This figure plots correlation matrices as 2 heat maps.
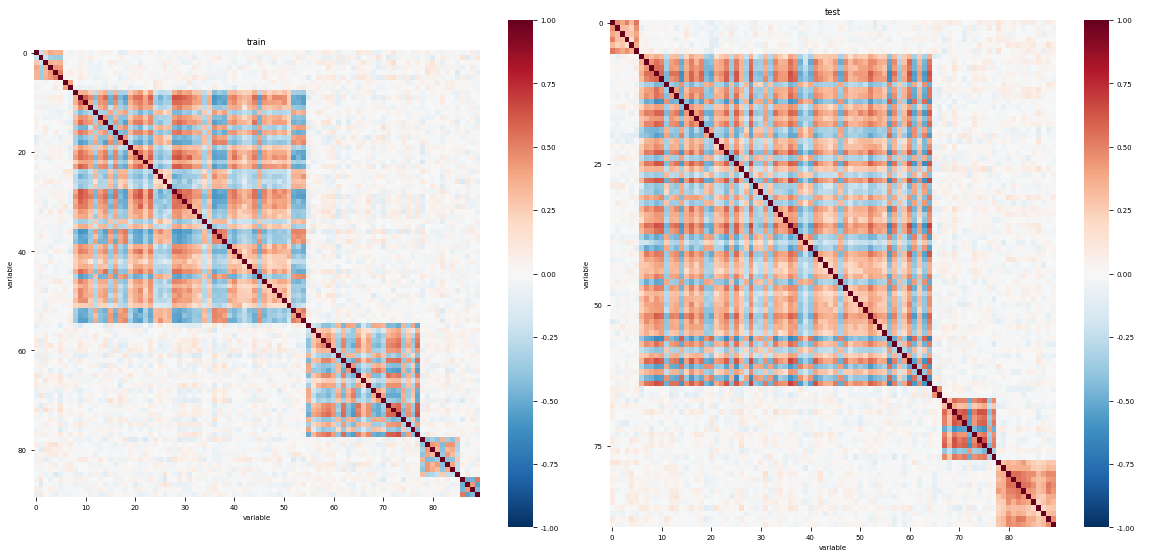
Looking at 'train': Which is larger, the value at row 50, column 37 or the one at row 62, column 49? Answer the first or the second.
the second
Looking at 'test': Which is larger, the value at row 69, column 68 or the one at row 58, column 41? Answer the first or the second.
the first
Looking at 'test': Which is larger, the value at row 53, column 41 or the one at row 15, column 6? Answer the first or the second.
the first
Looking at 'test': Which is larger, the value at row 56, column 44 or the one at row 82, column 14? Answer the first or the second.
the second
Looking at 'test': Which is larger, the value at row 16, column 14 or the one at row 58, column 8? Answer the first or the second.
the second
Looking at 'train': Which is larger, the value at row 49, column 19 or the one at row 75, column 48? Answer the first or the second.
the first
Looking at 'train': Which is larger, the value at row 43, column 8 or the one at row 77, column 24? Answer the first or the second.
the first
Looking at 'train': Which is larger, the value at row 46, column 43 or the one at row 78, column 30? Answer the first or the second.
the first
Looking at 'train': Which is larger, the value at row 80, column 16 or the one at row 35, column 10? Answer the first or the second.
the second
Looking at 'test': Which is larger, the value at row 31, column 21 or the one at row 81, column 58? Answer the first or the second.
the first
